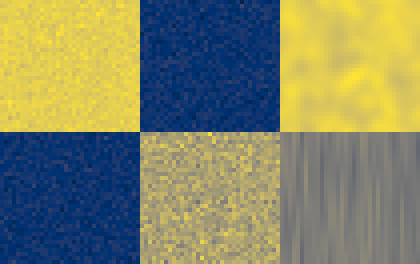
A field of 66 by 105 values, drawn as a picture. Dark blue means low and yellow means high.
It is made of 2 by 3 panels. Panel 1,1: very high, fine-grained, faint in contrast. Panel 1,2: very low, fine-grained, faint in contrast. Panel 1,3: very high, blotchy, faint in contrast. Panel 2,1: very low, fine-grained, faint in contrast. Panel 2,2: high, fine-grained. Panel 2,3: middling, streaked downward, faint in contrast.
